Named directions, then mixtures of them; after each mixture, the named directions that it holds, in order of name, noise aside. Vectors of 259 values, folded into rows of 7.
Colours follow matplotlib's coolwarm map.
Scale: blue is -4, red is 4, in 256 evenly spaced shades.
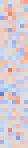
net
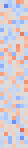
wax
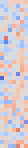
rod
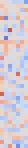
net, rod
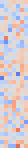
rod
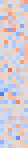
net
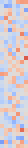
net, rod, wax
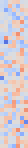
net, rod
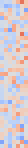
net, rod, wax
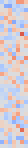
net, wax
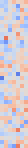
rod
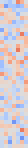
wax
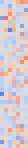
net, rod, wax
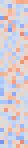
net, rod, wax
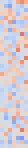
net, wax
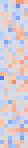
rod, wax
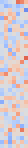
net, rod, wax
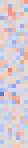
net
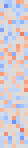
wax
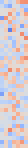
net, rod, wax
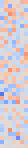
net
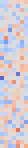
rod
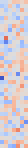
rod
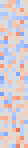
rod, wax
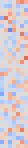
net, rod, wax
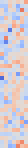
rod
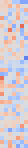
net, rod, wax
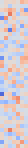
net, rod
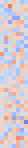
net, rod, wax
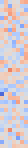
net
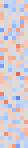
net, rod, wax
